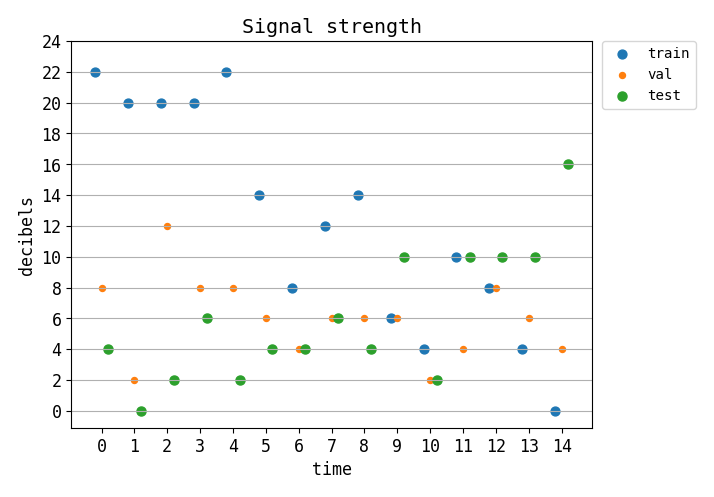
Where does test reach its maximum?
14
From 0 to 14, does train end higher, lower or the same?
lower
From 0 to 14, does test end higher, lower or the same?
higher
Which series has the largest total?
train
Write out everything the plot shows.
Title: Signal strength
x-axis: time, ticks 0 1 2 3 4 5 6 7 8 9 10 11 12 13 14
y-axis: decibels, ticks 0 2 4 6 8 10 12 14 16 18 20 22 24
Legend: train, val, test
Values:
train: 22 20 20 20 22 14 8 12 14 6 4 10 8 4 0
val: 8 2 12 8 8 6 4 6 6 6 2 4 8 6 4
test: 4 0 2 6 2 4 4 6 4 10 2 10 10 10 16
